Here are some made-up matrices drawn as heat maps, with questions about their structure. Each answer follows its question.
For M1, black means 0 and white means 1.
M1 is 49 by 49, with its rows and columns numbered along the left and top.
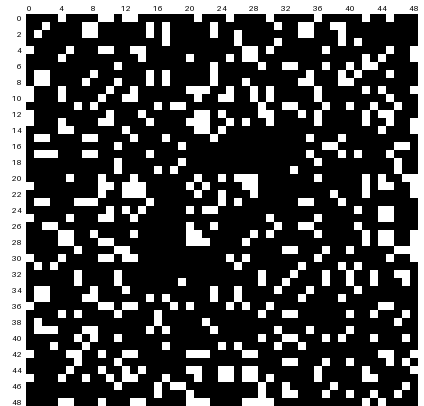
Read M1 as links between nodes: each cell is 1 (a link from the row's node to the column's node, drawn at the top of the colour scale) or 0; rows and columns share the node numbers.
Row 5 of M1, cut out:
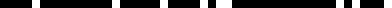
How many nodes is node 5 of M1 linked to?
9
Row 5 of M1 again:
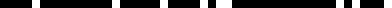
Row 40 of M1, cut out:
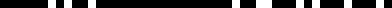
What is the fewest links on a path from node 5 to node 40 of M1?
3
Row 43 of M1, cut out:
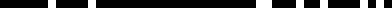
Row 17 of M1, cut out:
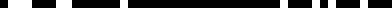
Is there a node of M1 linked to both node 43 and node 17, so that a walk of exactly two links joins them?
yes
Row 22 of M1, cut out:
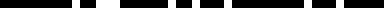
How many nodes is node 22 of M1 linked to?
10
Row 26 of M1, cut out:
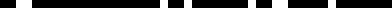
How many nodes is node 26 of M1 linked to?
8
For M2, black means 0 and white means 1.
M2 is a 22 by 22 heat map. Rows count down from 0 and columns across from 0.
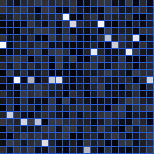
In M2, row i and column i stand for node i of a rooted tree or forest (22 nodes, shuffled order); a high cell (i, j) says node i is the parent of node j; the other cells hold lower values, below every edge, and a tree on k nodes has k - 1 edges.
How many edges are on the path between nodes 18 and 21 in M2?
3
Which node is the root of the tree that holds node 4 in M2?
11
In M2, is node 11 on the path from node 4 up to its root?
yes
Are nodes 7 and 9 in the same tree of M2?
yes
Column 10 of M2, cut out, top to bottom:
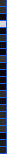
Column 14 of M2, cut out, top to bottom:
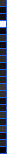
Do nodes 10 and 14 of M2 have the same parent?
yes
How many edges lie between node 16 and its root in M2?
2
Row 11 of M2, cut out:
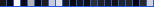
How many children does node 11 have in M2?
5
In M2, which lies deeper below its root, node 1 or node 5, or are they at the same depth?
node 1
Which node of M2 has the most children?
11
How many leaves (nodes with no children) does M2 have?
12
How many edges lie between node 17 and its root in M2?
0
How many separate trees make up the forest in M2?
3
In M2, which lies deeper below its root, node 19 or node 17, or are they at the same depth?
node 19
